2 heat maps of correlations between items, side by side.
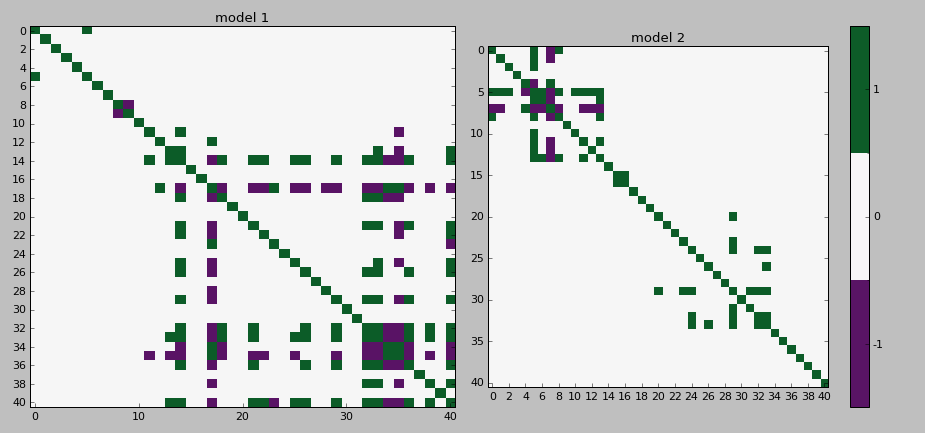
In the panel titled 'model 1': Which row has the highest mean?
14
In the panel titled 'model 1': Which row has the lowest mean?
35
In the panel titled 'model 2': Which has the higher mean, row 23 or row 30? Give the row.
23
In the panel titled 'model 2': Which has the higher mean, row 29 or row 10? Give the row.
29
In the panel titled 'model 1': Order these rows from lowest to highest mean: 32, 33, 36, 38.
38, 36, 32, 33
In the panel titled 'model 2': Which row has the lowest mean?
7
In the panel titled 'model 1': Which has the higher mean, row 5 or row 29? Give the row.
29
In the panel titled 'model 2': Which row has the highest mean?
5
